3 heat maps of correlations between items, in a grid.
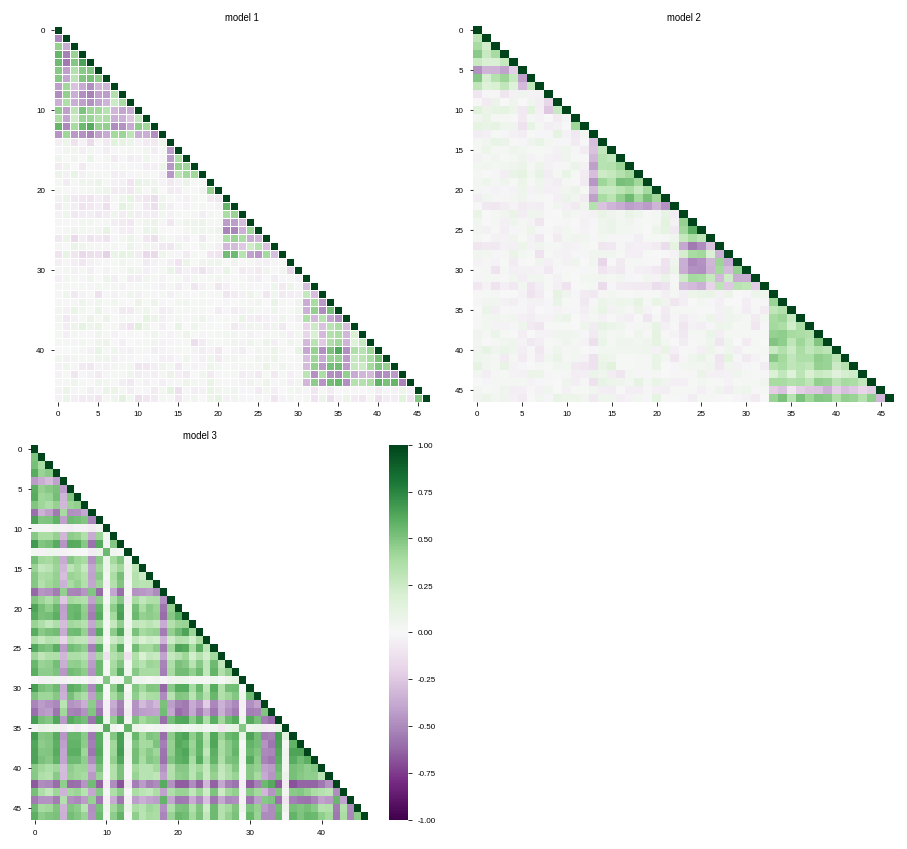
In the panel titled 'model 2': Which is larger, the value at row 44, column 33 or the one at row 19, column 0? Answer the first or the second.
the first
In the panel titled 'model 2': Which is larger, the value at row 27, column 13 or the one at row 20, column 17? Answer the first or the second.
the second
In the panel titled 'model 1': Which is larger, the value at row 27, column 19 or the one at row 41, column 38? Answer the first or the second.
the second
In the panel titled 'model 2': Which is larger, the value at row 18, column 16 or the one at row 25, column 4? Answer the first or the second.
the first
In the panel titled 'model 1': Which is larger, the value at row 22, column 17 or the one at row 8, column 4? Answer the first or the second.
the first
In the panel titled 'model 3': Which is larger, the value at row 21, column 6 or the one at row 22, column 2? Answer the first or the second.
the first
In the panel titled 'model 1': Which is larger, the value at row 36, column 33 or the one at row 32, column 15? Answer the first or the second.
the first
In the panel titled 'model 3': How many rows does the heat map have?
47
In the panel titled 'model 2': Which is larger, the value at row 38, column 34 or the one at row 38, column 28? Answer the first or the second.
the first
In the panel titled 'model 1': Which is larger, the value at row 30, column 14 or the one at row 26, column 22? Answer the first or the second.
the second
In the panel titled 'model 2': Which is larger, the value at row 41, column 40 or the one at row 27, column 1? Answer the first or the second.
the first
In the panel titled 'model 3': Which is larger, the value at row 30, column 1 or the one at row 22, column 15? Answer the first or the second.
the first
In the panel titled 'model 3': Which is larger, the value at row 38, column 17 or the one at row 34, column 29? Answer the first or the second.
the first
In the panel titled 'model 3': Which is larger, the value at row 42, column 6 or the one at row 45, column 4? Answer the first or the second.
the second
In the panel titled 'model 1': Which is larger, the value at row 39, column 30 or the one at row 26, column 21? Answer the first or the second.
the second
